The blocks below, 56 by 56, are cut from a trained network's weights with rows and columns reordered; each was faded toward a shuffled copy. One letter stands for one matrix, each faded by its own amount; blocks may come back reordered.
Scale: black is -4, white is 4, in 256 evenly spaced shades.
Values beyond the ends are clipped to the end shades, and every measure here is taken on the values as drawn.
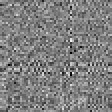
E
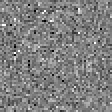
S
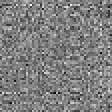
E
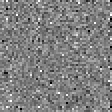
S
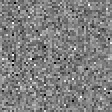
S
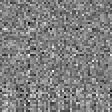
E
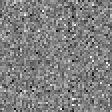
S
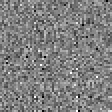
S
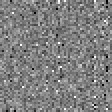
S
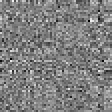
E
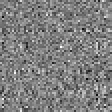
E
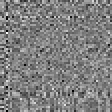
E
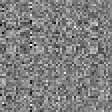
E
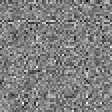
E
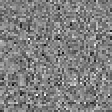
E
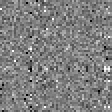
S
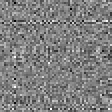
E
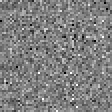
S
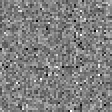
S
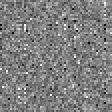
S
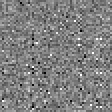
S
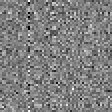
E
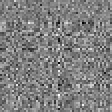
E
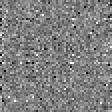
S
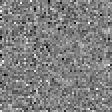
S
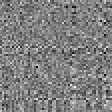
E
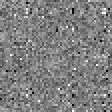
S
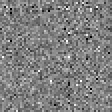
S
